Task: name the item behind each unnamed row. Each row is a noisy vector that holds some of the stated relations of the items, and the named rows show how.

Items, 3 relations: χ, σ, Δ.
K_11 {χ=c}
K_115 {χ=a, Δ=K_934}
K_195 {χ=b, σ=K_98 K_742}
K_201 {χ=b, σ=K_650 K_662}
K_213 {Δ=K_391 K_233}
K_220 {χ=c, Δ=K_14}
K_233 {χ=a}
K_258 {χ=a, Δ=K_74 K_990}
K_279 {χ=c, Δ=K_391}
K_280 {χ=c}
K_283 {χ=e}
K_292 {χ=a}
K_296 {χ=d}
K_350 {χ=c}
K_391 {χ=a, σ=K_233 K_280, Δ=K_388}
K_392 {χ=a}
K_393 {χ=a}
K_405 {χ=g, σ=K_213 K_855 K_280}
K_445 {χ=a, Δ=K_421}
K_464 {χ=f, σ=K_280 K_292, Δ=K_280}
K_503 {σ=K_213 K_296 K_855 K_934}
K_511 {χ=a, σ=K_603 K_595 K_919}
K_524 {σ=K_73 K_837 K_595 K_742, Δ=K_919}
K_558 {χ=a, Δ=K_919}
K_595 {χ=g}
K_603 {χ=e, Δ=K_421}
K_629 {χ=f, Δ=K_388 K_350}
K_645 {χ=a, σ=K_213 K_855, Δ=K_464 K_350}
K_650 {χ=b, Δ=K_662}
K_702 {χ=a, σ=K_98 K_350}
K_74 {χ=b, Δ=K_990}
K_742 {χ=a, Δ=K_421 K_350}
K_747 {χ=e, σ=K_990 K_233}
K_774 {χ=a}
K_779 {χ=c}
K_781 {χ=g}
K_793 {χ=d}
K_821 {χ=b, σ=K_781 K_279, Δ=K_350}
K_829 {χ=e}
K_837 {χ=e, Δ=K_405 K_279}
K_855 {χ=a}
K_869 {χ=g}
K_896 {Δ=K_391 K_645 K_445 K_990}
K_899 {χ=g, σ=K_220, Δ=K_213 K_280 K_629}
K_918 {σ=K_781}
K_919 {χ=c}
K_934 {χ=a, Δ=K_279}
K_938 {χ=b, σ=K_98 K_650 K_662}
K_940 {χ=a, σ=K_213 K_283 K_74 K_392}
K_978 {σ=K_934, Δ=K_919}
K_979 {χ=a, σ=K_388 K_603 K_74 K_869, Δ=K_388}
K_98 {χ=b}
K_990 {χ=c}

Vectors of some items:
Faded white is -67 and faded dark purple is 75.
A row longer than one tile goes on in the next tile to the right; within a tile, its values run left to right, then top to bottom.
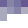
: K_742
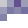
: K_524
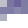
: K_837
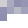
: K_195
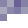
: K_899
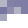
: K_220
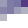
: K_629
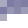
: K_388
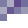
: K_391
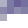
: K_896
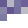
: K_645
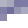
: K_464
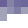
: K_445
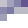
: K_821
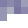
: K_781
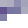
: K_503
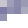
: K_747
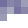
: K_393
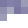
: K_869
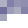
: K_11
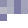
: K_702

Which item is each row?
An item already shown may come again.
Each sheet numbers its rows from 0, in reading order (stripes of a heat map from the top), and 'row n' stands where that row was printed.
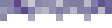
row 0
K_558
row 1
K_98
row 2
K_650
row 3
K_279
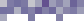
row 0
K_74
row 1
K_978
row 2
K_899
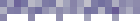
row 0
K_979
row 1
K_464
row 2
K_918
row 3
K_74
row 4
K_280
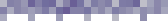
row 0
K_662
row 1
K_445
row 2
K_213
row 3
K_421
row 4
K_603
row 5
K_918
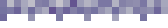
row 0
K_405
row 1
K_919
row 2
K_978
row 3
K_464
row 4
K_990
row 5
K_940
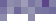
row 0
K_855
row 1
K_934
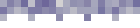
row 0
K_350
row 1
K_837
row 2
K_938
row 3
K_511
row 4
K_350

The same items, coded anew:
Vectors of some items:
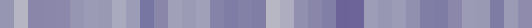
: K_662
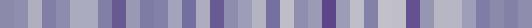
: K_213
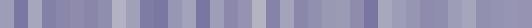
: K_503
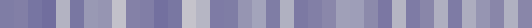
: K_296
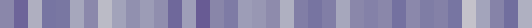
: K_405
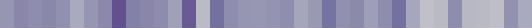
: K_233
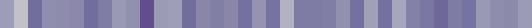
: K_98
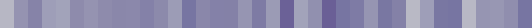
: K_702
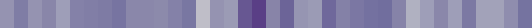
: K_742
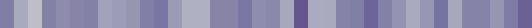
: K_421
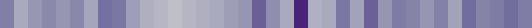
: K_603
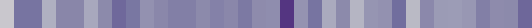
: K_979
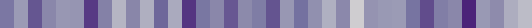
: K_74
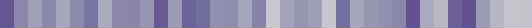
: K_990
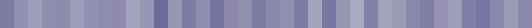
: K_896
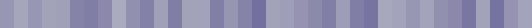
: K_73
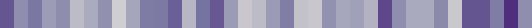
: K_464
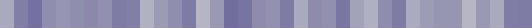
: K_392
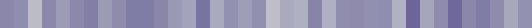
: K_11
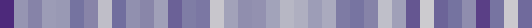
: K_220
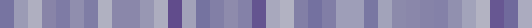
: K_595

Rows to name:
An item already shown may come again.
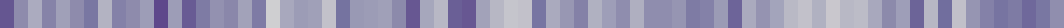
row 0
K_990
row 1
K_280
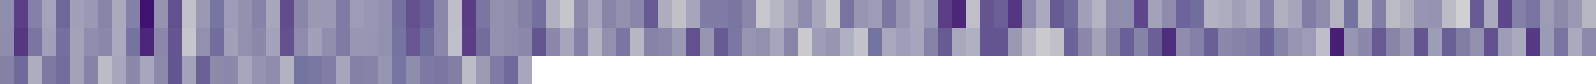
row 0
K_629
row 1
K_279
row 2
K_919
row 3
K_629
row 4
K_990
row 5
K_821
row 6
K_405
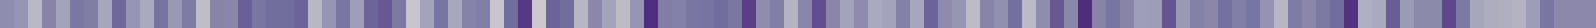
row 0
K_445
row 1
K_391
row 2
K_645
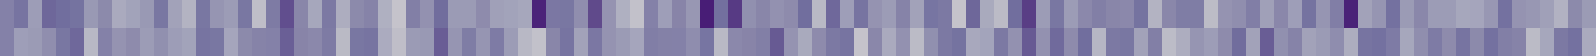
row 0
K_978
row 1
K_899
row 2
K_558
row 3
K_524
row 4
K_388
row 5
K_405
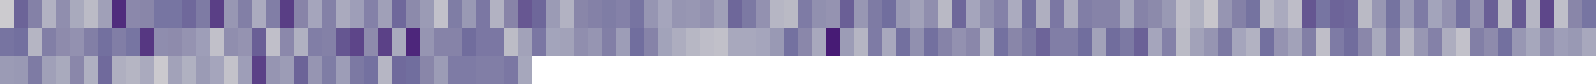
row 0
K_391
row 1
K_918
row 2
K_934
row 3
K_350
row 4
K_603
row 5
K_978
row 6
K_837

